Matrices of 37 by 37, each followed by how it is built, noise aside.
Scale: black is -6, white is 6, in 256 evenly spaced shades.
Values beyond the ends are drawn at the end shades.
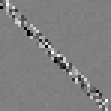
banded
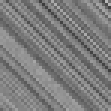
Toeplitz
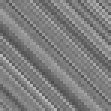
Toeplitz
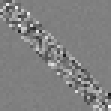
banded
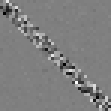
banded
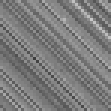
Toeplitz
